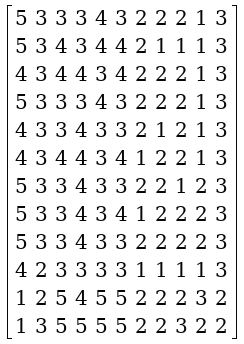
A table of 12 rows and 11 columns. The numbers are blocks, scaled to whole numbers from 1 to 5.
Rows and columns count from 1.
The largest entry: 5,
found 13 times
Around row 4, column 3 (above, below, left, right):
4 3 3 3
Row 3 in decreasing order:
4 4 4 4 3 3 3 2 2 2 1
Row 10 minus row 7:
-1 -1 0 -1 0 0 -1 -1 0 -1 0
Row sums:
31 31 32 31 29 31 31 32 32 25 33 35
